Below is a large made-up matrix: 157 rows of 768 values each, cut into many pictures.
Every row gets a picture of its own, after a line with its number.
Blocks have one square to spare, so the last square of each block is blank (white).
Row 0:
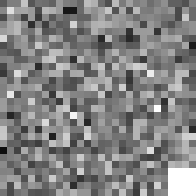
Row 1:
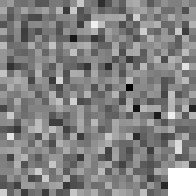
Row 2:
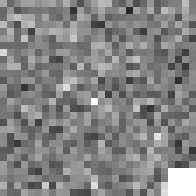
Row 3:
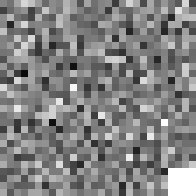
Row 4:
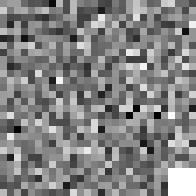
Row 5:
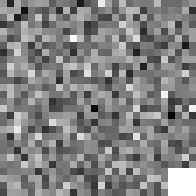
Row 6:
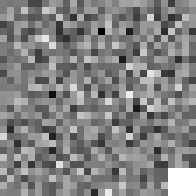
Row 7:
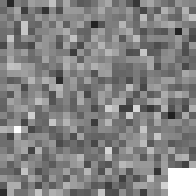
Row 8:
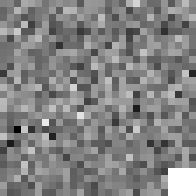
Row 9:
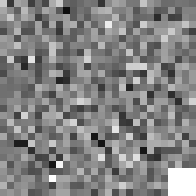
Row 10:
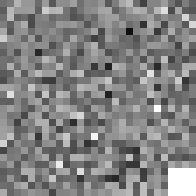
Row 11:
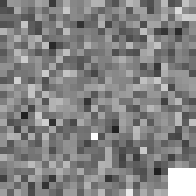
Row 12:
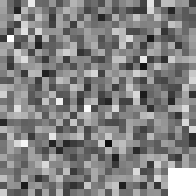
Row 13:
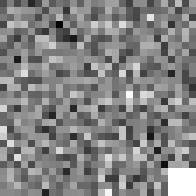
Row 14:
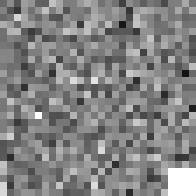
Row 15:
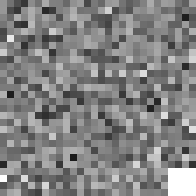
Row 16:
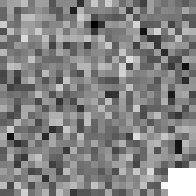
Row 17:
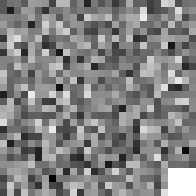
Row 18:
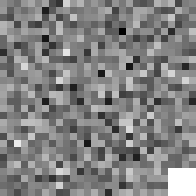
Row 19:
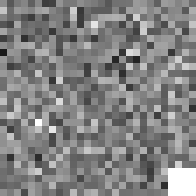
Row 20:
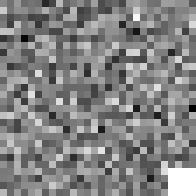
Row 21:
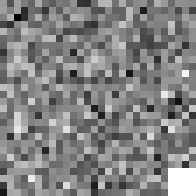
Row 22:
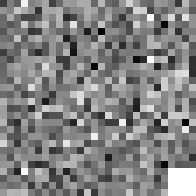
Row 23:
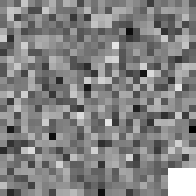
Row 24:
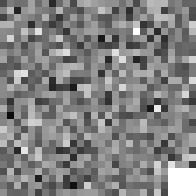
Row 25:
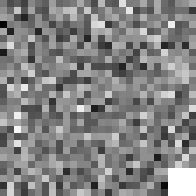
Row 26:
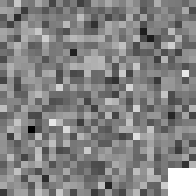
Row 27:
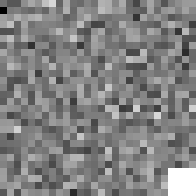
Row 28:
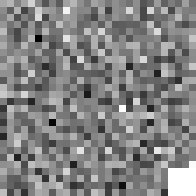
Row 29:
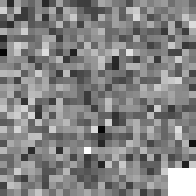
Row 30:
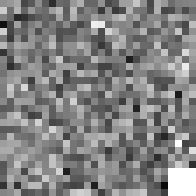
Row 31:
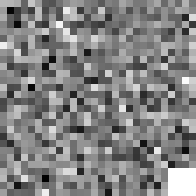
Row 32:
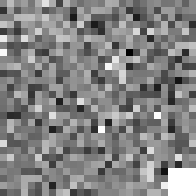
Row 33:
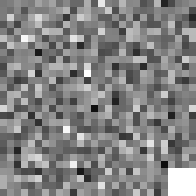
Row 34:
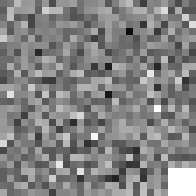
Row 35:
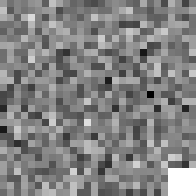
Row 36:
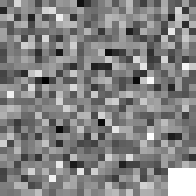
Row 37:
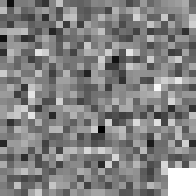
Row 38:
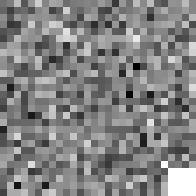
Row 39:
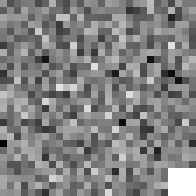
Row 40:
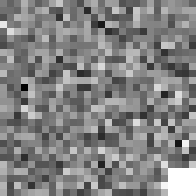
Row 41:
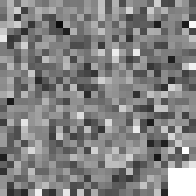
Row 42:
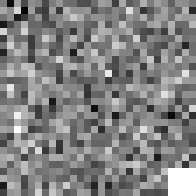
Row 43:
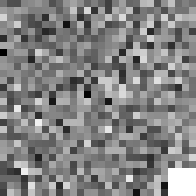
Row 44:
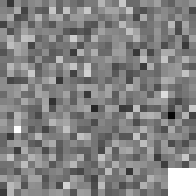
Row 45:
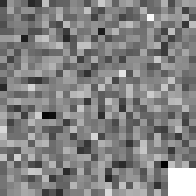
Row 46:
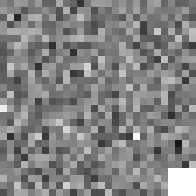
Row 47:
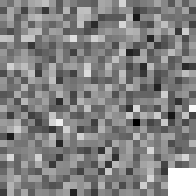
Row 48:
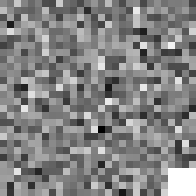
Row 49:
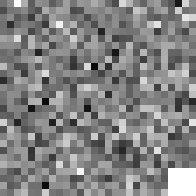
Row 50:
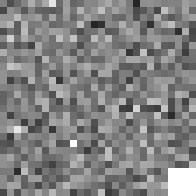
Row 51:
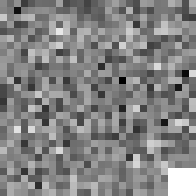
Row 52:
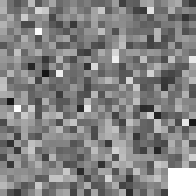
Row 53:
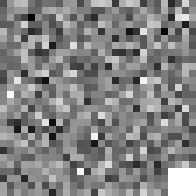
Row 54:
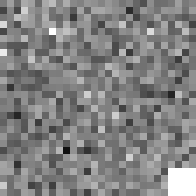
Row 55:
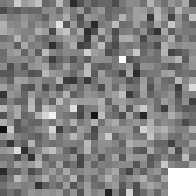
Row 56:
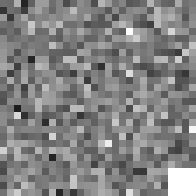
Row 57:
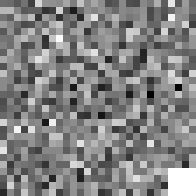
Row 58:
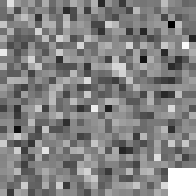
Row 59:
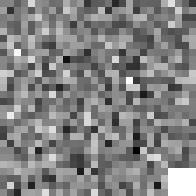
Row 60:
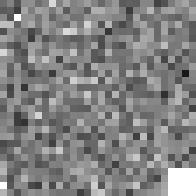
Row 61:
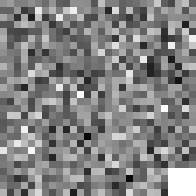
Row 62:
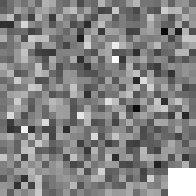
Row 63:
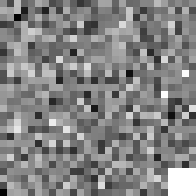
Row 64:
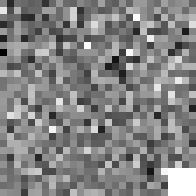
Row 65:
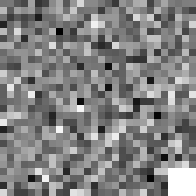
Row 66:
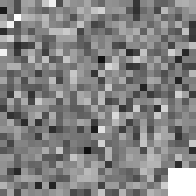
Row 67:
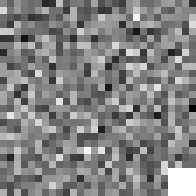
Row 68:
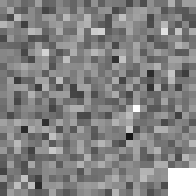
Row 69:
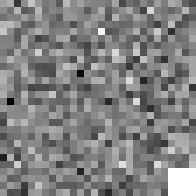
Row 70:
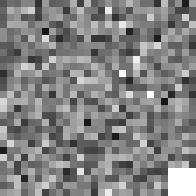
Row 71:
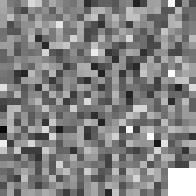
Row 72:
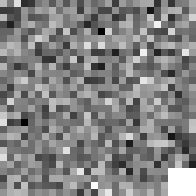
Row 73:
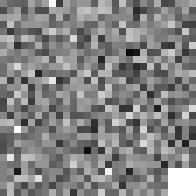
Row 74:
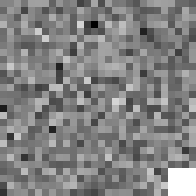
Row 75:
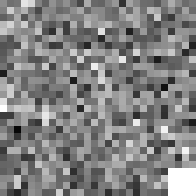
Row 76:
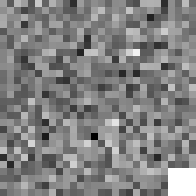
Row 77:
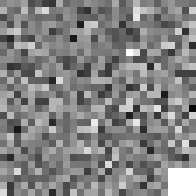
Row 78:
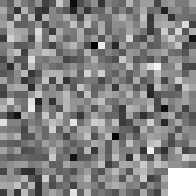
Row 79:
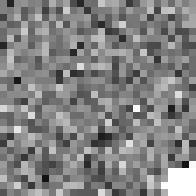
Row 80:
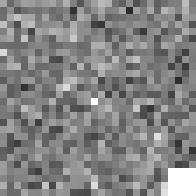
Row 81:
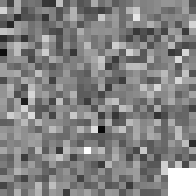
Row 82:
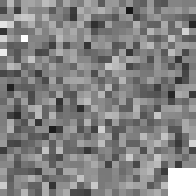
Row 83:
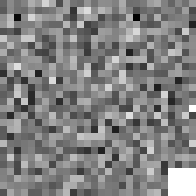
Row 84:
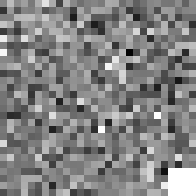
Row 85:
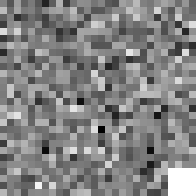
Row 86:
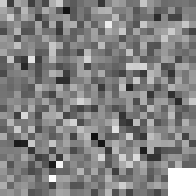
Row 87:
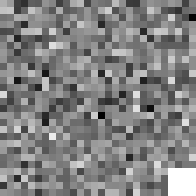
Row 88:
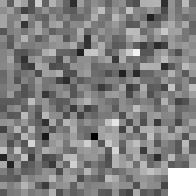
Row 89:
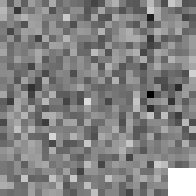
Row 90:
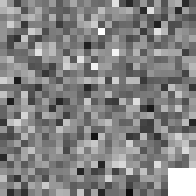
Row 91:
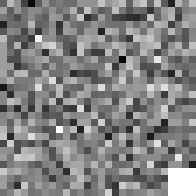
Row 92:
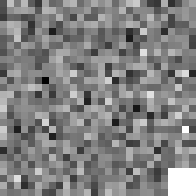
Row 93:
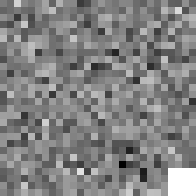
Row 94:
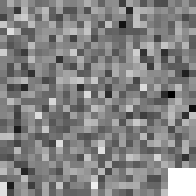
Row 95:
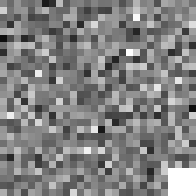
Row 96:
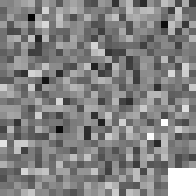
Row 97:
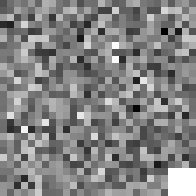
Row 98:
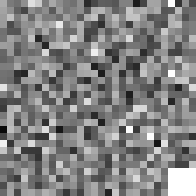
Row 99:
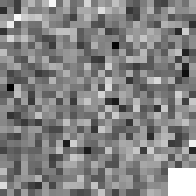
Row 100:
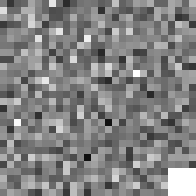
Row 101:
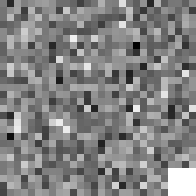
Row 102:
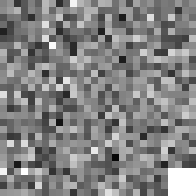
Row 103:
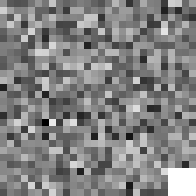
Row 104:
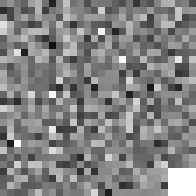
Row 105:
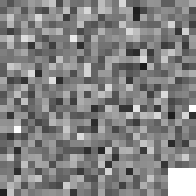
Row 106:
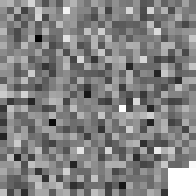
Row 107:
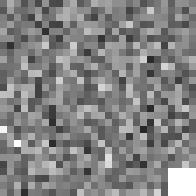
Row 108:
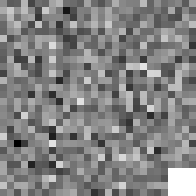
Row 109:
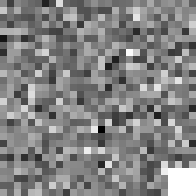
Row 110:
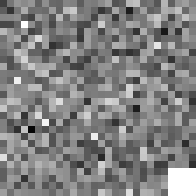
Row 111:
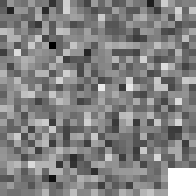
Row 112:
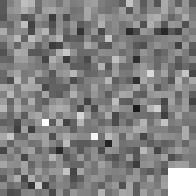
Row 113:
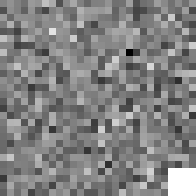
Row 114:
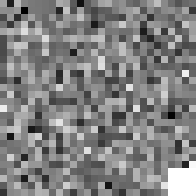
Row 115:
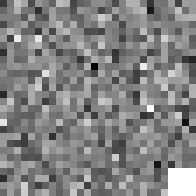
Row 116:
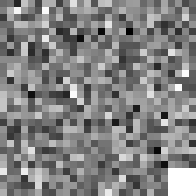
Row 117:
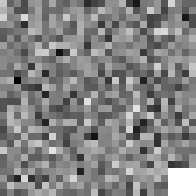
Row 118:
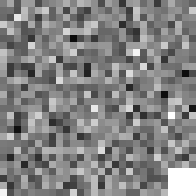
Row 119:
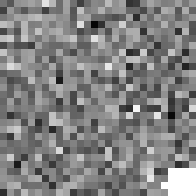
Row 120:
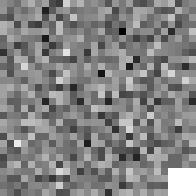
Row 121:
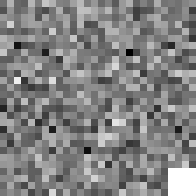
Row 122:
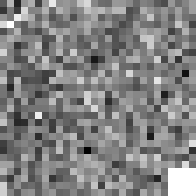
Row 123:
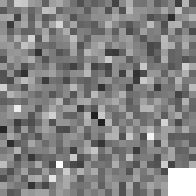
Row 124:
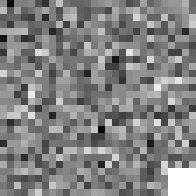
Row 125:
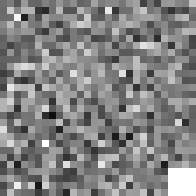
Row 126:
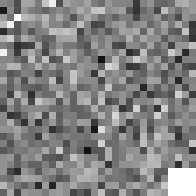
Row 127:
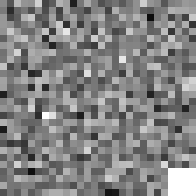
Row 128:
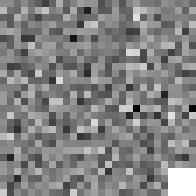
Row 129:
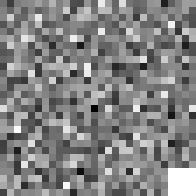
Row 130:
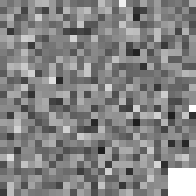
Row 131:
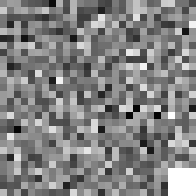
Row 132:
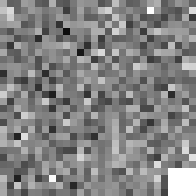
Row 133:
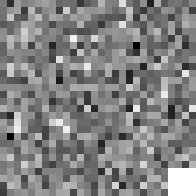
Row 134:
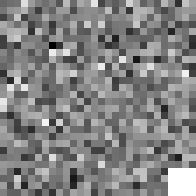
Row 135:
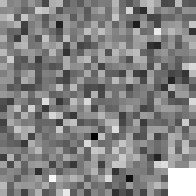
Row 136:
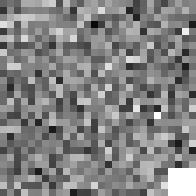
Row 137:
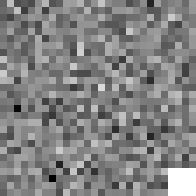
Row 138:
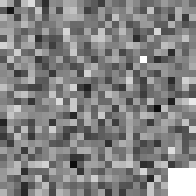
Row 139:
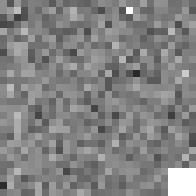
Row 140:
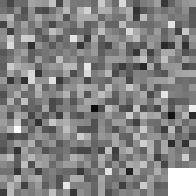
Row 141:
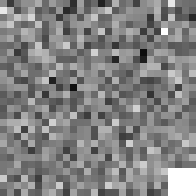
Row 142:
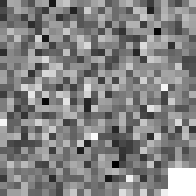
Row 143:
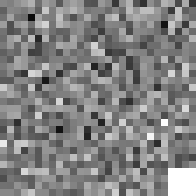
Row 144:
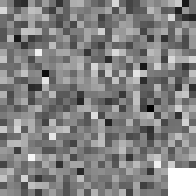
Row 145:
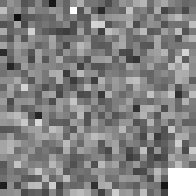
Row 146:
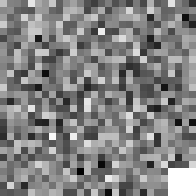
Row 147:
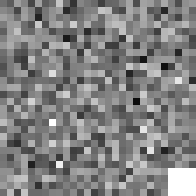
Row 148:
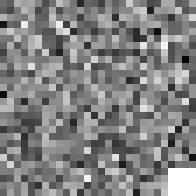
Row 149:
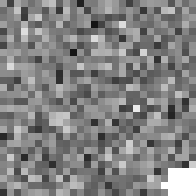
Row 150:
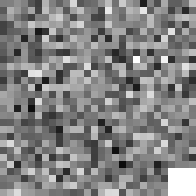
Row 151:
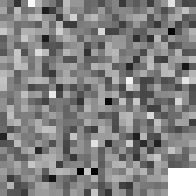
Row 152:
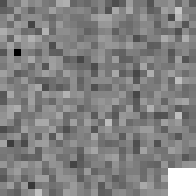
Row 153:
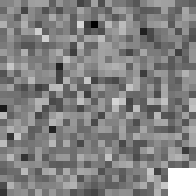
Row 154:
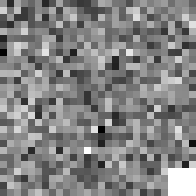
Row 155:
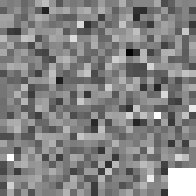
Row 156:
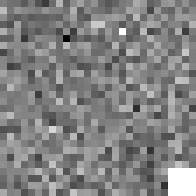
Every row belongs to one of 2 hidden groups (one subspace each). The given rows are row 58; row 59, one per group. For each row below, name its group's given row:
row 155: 58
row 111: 59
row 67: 58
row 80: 58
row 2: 58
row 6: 59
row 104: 59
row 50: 58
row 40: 58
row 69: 59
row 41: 59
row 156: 58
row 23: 59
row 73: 58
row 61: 59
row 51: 59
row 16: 58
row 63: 58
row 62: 59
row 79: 58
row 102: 59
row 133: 58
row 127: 59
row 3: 59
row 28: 59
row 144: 59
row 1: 58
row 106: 59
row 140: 58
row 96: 59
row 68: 59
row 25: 58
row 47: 58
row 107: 59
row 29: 58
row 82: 58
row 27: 58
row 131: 58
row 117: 59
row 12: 59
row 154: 58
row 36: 59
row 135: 59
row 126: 58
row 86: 59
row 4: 58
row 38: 59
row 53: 59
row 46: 58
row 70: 59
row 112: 59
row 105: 58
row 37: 58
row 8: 59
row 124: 58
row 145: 58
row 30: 58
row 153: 58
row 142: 59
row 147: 59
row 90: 59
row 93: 59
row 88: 59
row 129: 58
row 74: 58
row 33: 58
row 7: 58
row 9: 59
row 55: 59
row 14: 58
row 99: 58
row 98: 59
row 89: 59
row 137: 59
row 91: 59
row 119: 58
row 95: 58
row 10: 59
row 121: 58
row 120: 59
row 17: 59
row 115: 59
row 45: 59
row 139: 58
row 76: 59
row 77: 58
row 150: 59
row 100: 59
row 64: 58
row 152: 59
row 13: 59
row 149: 58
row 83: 58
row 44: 58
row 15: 59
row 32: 58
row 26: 58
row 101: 58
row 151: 59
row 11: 59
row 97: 59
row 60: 58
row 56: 59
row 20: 58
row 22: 59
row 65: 58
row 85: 58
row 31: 59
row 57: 59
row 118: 58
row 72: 59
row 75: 59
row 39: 59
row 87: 59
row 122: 58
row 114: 58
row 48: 58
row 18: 59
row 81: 58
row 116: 59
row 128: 58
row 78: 59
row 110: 59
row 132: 59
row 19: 58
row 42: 58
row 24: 59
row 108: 59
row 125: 59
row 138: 59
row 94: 58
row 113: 58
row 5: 58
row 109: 58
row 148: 59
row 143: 59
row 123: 59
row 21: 58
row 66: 58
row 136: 58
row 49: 59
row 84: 58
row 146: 59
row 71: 59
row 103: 59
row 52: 59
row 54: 58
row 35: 59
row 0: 59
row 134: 59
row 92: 59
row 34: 59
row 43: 58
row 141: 59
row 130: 58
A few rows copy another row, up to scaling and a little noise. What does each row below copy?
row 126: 66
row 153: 74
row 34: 10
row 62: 97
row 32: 84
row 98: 71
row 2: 80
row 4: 131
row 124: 37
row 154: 29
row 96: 143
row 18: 120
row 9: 86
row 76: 88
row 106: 28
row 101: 133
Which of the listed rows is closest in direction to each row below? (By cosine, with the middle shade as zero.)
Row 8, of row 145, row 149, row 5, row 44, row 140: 145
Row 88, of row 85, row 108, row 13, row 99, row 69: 108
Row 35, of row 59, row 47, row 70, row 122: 59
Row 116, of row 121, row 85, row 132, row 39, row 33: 39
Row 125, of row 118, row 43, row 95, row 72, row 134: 134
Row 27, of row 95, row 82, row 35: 82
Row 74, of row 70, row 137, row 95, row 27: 27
